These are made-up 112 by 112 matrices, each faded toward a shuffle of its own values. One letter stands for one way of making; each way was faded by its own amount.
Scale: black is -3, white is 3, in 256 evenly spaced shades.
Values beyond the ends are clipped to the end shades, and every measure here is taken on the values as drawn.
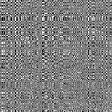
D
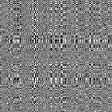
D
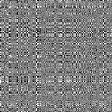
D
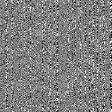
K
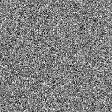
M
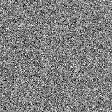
M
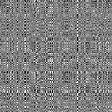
D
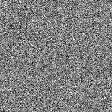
M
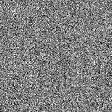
M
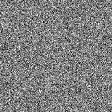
M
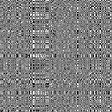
D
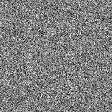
M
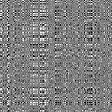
D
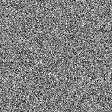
M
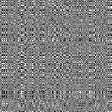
D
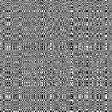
D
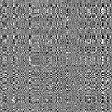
D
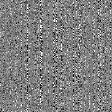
K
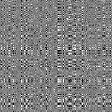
D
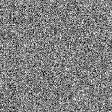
M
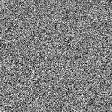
M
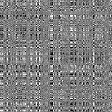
D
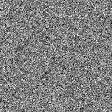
M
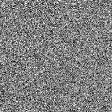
M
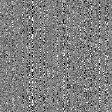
K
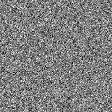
M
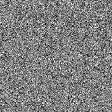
M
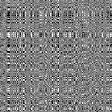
D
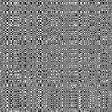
D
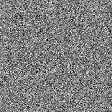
M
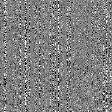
K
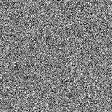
M
